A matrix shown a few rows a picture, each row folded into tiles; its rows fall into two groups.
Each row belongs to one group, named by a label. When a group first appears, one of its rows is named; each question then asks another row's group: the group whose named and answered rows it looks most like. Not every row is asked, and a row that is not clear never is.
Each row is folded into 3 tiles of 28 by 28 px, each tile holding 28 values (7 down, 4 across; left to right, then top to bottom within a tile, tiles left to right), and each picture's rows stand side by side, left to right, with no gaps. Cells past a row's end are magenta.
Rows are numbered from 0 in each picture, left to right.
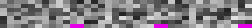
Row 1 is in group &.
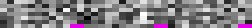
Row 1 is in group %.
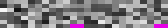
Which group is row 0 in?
%
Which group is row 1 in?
&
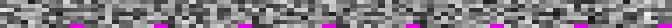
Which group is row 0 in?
%
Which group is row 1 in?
&
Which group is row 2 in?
&
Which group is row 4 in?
&
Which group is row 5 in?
&
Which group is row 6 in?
&
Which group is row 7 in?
%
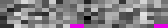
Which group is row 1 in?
%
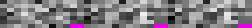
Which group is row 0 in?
%
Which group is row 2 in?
%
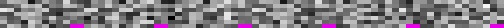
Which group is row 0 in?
%
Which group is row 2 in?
%
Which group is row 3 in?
%
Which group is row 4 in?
&
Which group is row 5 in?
&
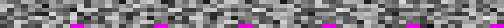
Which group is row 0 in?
&
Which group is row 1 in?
%
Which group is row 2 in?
%
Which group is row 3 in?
%
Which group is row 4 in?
%
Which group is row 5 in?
&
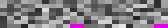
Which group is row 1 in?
&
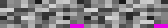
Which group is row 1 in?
%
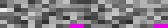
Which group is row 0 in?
%
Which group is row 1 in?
%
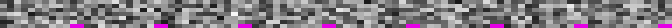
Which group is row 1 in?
&
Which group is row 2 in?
&
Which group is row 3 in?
&
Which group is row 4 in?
%
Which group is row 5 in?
%
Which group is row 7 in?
&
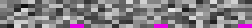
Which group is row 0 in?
&
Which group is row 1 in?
%
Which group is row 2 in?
%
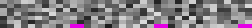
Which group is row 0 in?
&
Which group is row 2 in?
&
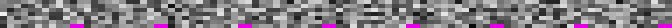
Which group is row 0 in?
&
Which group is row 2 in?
&
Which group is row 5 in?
%
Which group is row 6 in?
&
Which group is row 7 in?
%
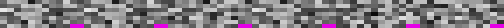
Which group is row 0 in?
%
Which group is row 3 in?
%
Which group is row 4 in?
&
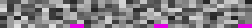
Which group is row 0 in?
&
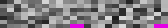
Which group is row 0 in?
%
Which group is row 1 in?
&
